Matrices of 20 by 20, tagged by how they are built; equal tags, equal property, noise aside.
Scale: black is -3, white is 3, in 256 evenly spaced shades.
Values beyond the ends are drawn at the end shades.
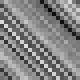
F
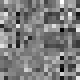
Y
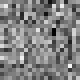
Y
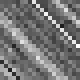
F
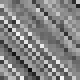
F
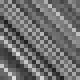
F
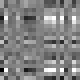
Y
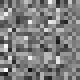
Y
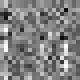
Y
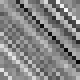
F
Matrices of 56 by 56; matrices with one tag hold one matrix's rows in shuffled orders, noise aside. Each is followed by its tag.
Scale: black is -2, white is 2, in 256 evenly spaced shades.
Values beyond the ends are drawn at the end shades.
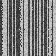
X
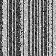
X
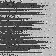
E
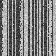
X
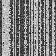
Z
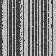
X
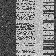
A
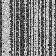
Z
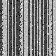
X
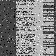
A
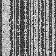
Z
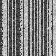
X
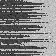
E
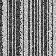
X
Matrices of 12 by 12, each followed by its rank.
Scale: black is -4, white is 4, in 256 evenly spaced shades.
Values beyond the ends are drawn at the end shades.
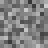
full rank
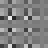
one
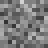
full rank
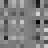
two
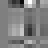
one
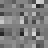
two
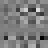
two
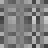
one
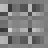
one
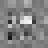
two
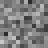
full rank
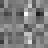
two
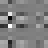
one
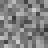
full rank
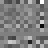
two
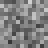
full rank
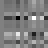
one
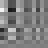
one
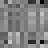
two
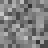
full rank
